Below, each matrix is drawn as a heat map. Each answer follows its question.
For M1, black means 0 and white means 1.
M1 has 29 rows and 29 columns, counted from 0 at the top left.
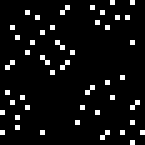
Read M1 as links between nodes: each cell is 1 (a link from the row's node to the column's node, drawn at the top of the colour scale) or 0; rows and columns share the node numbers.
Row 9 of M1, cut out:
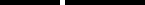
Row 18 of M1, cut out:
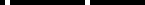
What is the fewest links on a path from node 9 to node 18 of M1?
4
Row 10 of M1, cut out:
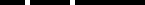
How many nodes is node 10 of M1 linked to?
2
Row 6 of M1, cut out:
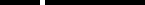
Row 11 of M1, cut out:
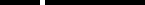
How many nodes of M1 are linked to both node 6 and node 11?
1
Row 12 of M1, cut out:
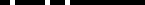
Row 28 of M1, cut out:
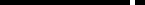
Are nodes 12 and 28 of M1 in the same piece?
yes
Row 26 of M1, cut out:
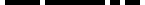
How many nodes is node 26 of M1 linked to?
5
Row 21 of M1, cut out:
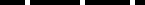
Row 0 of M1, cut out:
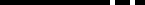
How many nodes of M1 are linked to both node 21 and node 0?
1
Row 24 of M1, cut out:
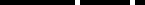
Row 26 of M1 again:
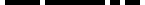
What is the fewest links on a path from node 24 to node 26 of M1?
1
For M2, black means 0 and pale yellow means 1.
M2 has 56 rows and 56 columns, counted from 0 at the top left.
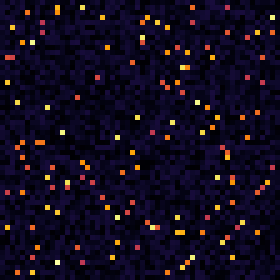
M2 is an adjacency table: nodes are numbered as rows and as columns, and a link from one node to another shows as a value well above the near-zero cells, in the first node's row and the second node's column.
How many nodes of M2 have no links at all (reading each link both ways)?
4
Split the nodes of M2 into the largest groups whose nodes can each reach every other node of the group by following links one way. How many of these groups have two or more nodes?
2
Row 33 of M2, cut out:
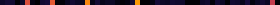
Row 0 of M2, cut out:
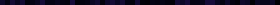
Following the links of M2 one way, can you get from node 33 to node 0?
no
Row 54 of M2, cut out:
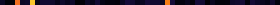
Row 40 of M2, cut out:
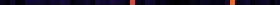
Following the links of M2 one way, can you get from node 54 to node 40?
yes
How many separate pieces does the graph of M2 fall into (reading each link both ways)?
6
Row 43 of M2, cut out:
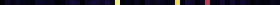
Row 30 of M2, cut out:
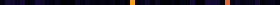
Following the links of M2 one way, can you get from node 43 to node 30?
yes
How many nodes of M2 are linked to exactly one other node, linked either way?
12
